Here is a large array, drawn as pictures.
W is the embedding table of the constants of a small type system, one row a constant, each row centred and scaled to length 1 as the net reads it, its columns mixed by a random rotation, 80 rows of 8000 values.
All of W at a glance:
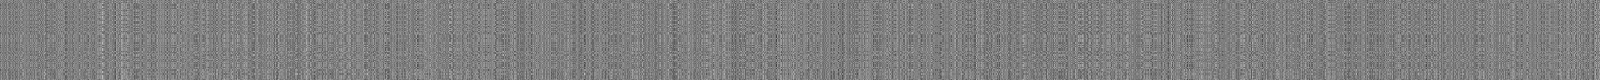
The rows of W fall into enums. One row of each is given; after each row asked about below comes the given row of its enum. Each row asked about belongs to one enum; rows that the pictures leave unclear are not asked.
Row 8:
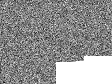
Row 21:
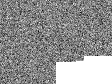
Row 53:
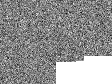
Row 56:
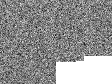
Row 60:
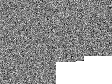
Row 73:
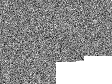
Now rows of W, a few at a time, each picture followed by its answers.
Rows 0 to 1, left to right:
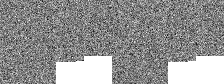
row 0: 60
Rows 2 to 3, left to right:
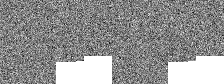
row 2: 60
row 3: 53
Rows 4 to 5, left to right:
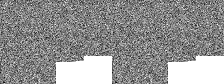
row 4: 8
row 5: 8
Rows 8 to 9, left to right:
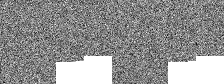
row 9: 56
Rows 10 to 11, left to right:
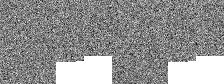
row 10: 60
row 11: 56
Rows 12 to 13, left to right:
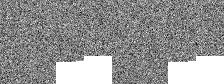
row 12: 21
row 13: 56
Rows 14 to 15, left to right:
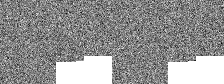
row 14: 53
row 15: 60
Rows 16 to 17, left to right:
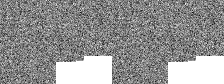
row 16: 21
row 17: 21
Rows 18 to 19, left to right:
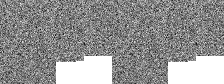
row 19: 56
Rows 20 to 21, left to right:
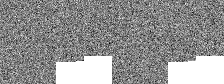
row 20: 60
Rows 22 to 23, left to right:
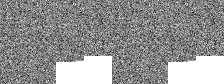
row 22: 21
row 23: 21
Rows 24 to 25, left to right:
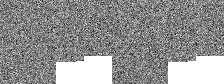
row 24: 60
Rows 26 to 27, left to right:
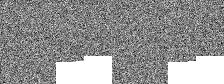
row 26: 8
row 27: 60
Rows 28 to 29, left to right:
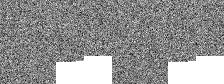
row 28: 21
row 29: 56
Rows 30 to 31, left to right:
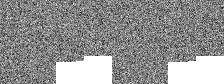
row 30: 21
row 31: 60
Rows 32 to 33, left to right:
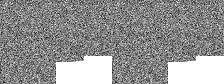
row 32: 8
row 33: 8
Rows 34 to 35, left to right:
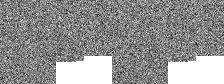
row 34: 53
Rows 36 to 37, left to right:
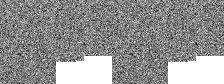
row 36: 56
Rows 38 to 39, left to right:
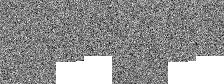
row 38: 60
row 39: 56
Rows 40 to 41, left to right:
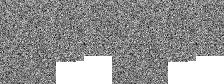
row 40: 56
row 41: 56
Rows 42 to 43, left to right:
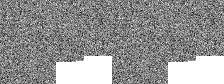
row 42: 21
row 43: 21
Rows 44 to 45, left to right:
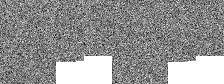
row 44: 56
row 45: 8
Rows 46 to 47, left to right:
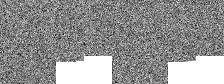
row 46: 56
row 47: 8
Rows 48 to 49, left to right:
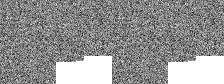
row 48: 21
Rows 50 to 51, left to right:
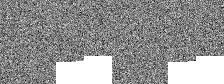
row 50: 21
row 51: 60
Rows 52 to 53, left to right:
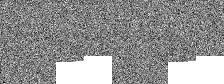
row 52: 8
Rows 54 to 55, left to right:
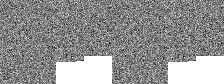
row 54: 60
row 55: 60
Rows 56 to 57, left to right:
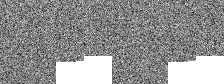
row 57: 21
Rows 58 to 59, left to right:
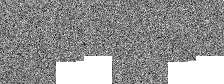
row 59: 73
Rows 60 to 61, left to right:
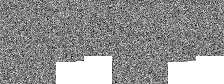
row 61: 8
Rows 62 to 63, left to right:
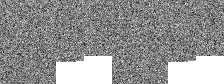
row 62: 56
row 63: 21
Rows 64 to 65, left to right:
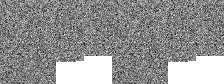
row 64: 56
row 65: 56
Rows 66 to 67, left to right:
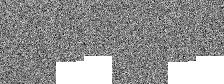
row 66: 56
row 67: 60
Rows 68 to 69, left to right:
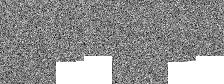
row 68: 56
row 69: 8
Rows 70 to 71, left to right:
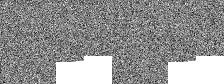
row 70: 8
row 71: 21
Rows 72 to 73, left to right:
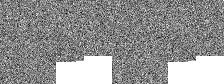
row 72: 53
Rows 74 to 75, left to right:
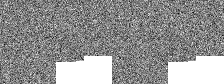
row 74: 73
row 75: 53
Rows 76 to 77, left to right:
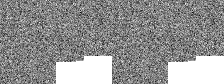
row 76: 21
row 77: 21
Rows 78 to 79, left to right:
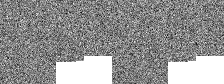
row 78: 53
